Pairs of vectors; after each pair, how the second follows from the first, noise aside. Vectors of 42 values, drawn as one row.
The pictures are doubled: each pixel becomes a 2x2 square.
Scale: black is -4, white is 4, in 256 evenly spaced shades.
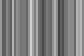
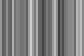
copied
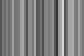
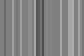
partly zeroed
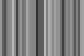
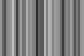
copied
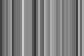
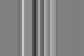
partly zeroed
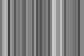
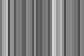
copied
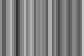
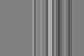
partly zeroed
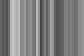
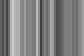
copied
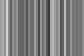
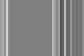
partly zeroed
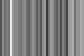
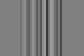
partly zeroed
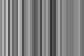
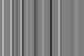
partly zeroed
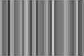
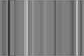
partly zeroed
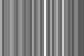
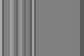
partly zeroed
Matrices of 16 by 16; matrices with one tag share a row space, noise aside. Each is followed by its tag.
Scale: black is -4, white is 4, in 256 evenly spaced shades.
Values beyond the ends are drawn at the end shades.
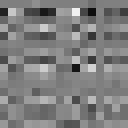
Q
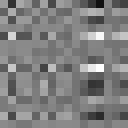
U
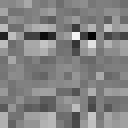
Q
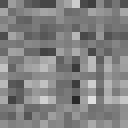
Q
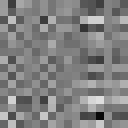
U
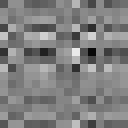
Q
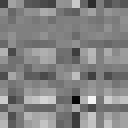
Q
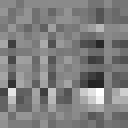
U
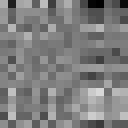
U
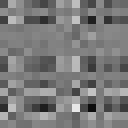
Q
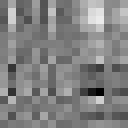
U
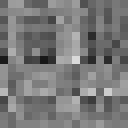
Q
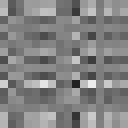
Q
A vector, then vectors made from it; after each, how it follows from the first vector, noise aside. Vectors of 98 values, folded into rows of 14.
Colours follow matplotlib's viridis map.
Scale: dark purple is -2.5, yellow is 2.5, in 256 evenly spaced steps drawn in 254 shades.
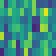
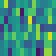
wrapped around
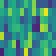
copied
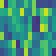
copied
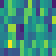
reversed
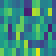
wrapped around
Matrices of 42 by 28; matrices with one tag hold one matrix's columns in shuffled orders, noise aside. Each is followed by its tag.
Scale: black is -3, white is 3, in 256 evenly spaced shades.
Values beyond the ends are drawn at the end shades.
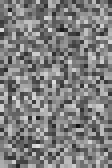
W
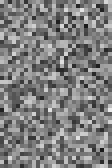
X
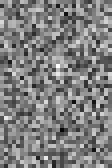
X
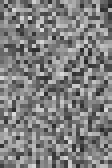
X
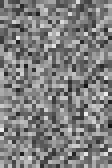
W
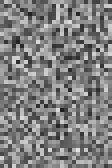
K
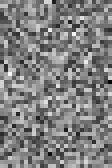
W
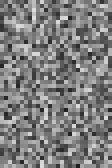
K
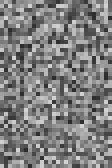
K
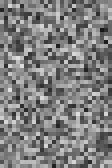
K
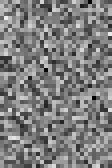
X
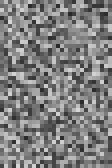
X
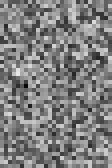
K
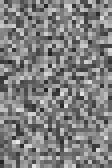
X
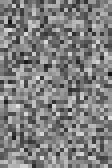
W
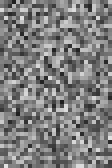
X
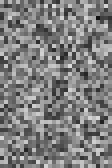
K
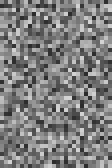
X
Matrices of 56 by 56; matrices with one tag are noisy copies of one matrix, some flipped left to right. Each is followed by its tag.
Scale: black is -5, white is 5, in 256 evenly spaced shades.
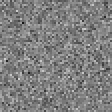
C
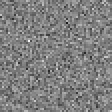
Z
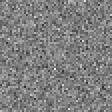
Z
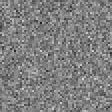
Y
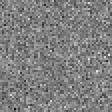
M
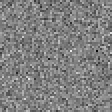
Y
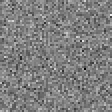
Z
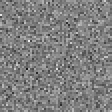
Z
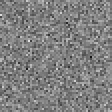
Z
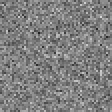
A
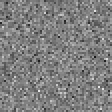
C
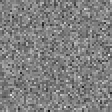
M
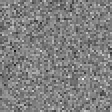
Y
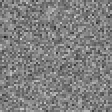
A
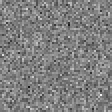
M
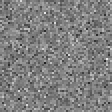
C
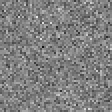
A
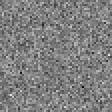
M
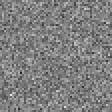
M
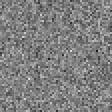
Y
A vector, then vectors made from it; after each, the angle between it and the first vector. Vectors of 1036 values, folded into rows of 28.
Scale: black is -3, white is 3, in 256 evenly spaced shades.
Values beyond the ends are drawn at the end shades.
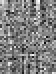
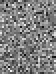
orthogonal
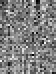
nearly opposite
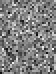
orthogonal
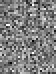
partly opposed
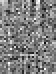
nearly parallel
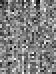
nearly opposite
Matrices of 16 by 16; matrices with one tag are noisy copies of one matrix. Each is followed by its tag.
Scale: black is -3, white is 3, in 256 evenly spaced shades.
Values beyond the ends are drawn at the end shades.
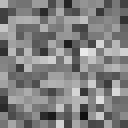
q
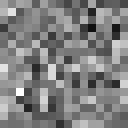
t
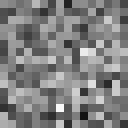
q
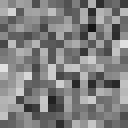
t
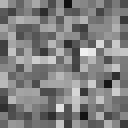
q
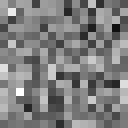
t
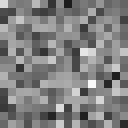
q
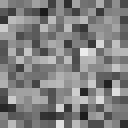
q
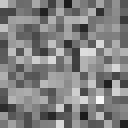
q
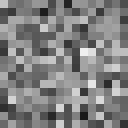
q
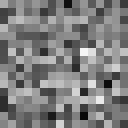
q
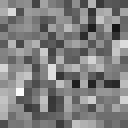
t
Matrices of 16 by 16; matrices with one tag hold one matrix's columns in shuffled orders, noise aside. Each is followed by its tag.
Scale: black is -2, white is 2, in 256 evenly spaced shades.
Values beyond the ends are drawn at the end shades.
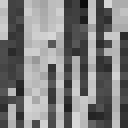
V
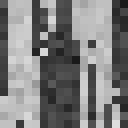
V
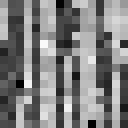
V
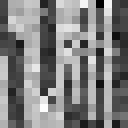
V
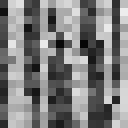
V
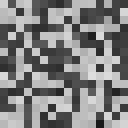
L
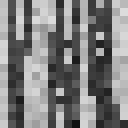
V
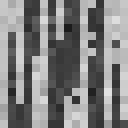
V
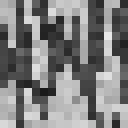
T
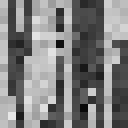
V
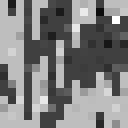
T
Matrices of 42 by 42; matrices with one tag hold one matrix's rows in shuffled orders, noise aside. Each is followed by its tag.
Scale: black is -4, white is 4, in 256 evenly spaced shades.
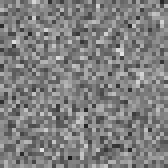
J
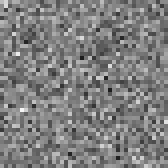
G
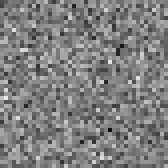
G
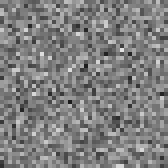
J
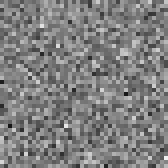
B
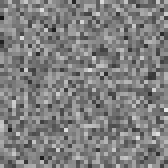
B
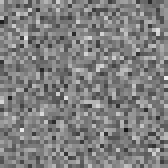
B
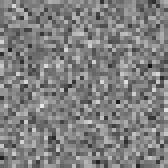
B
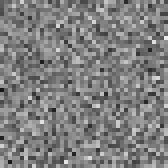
B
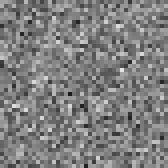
J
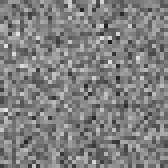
G
